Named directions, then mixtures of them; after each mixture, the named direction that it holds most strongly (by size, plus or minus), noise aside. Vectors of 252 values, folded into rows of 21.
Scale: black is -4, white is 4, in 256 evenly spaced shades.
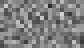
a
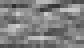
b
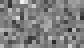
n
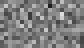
a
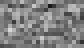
b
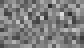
a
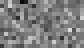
n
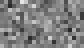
n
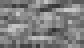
b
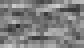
b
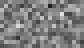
a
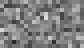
a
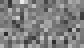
n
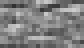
b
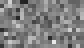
n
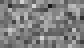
n
